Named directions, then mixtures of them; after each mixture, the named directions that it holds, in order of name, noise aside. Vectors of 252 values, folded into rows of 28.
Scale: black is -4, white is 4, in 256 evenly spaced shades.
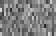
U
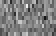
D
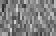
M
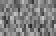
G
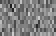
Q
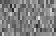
M, Q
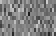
Q, U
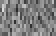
M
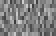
D, G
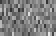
Q, U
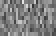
D, G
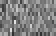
M, Q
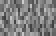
D, G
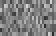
D, U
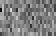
M, U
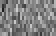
M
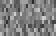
D, G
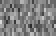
G, Q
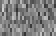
D, M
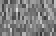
D, M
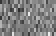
Q, U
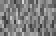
D, G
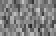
G
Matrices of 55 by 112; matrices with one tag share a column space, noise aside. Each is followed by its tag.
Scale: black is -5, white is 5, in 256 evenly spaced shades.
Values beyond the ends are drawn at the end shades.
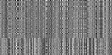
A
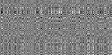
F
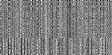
A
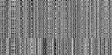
A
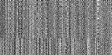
A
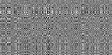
F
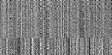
A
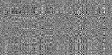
F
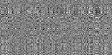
F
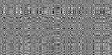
F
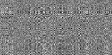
F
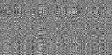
F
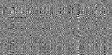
F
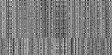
A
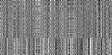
A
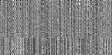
A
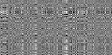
F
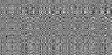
F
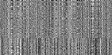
A
